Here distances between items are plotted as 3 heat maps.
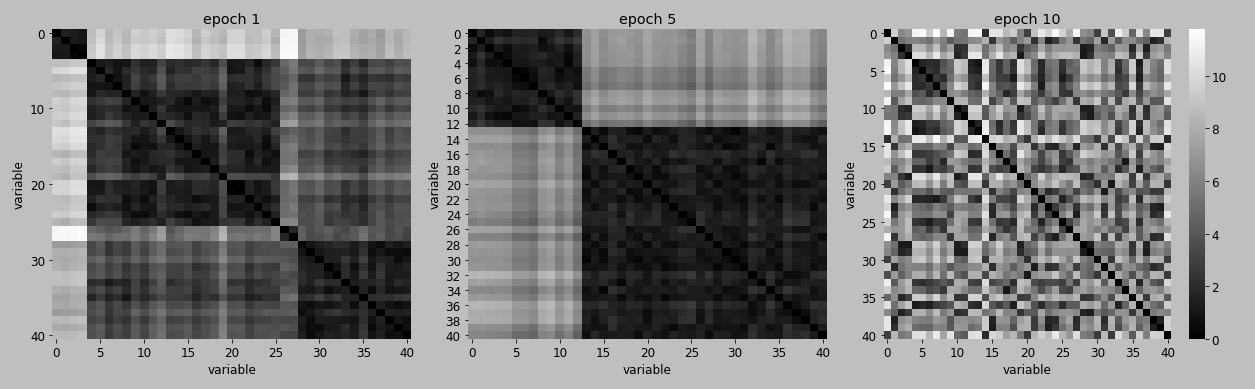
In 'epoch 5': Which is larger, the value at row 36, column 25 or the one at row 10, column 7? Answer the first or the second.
the first
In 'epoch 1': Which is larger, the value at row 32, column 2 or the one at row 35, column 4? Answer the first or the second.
the first
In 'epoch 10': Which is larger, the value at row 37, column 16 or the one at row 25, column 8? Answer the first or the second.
the first
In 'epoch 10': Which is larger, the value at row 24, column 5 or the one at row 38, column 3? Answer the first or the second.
the second
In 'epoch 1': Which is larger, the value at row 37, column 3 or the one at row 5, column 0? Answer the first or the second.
the second
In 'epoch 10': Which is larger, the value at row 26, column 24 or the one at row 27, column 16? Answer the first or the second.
the first
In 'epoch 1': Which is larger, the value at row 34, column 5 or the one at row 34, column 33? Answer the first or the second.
the first
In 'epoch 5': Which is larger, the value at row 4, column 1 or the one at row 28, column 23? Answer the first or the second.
the first
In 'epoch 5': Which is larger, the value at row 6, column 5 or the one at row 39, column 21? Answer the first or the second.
the second
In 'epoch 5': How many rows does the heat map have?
41
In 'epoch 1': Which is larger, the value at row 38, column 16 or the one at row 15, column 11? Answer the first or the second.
the first
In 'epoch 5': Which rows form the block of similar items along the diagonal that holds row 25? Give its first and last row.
13 to 40
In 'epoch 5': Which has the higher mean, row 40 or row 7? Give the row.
7
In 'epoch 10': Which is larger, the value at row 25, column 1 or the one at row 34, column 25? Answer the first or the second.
the first
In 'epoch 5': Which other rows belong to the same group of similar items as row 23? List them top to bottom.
13, 14, 15, 16, 17, 18, 19, 20, 21, 22, 24, 25, 26, 27, 28, 29, 30, 31, 32, 33, 34, 35, 36, 37, 38, 39, 40
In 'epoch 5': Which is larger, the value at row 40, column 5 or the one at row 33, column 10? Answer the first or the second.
the second
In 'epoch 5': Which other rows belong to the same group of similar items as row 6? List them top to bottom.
0, 1, 2, 3, 4, 5, 7, 8, 9, 10, 11, 12
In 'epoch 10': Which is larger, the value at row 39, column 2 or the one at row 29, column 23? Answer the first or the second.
the first
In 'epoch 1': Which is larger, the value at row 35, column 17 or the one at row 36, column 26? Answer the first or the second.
the second
